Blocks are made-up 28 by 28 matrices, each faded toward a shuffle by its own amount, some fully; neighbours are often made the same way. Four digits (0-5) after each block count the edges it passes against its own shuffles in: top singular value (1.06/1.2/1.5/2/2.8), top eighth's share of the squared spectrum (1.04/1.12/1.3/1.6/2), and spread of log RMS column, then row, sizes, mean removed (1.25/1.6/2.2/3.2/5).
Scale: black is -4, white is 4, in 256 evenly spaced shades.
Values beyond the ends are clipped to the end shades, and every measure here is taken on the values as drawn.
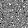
0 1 0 0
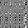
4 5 2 2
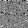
2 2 0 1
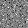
0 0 0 0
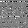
2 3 0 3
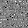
1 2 0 2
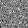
2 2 0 0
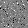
0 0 0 0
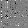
3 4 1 1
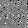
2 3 1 0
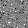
0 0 0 0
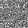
2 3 0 1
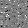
2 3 1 0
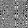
3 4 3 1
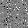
2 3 1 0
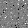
1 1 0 0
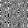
3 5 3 0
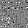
3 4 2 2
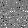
0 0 0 0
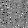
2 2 0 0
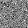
0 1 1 0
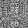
3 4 2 2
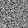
1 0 0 0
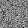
2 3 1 1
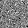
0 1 0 0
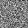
2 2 0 0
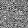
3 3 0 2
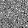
2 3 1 0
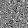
0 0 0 0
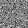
0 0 0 0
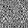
3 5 2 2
